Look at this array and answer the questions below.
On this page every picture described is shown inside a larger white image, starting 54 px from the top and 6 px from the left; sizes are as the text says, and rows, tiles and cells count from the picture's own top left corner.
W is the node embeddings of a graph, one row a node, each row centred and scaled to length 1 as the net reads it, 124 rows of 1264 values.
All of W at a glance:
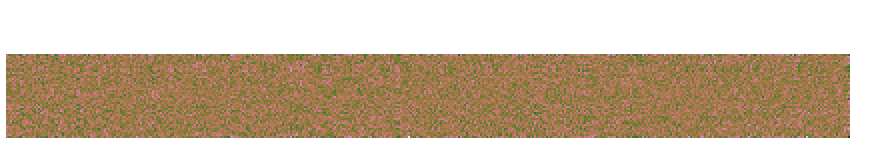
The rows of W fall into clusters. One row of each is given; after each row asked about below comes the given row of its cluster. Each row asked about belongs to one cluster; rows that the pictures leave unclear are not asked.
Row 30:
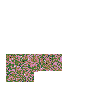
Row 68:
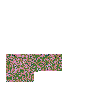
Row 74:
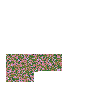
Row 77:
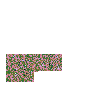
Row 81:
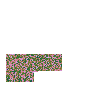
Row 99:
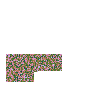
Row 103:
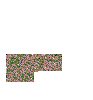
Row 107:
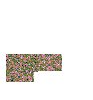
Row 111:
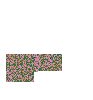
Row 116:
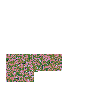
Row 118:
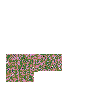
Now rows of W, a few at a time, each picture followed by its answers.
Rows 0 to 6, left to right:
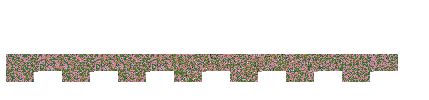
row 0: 107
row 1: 107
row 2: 107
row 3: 77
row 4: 111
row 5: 81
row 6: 111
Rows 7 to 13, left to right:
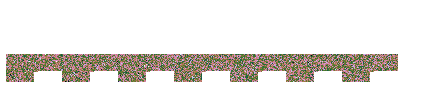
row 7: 107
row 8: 77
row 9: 77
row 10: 103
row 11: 103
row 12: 74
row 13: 74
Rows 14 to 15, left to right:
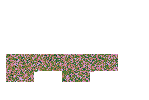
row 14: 74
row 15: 77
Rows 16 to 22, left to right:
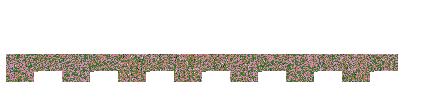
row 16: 81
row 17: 116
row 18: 118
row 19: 118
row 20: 116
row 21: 30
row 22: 68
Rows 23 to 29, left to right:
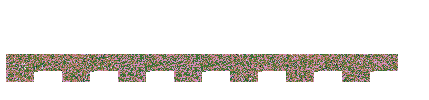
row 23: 116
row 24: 68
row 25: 116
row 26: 116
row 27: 77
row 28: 118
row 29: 74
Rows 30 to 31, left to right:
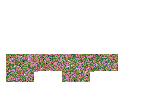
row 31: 81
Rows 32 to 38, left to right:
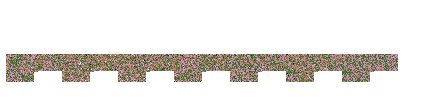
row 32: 103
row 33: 116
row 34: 74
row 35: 68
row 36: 99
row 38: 77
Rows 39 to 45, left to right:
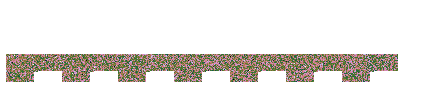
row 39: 68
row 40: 99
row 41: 118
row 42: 74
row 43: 74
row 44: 99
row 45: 68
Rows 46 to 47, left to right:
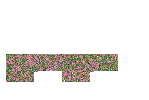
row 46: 30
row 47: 99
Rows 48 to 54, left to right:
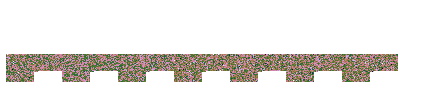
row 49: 116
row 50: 30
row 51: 107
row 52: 68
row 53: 111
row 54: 30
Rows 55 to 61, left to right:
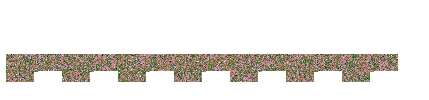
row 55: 118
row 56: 107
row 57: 30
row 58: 107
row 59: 74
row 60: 118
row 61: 103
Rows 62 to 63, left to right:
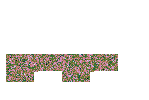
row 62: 30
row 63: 103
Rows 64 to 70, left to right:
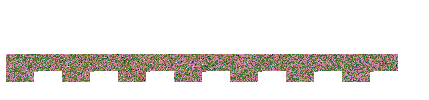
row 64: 81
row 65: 81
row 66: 103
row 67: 116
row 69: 74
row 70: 99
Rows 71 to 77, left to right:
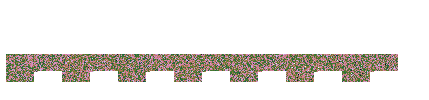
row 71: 30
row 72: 81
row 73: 107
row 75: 77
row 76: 99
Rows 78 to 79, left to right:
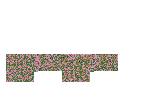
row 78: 111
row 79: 118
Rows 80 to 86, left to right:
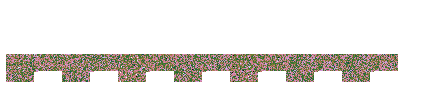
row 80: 111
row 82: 99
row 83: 77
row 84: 99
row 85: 103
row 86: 103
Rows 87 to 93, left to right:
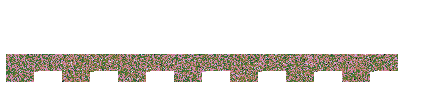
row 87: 77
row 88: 118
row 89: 77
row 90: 81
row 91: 111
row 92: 30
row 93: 68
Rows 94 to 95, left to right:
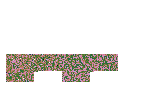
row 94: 68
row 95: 99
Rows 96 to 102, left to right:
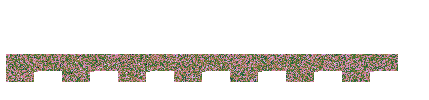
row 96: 99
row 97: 77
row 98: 116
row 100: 116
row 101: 103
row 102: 81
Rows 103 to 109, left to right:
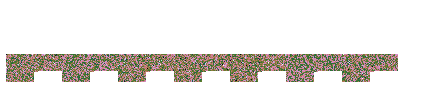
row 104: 103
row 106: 107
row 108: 99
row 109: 77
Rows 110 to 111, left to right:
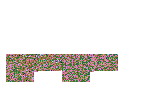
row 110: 81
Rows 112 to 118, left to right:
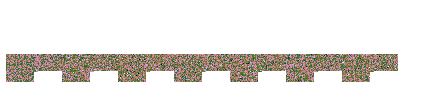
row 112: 111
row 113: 81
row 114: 77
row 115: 111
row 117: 81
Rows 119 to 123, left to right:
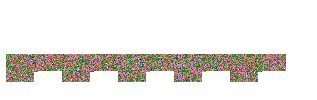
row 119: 74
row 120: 118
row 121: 81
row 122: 81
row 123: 107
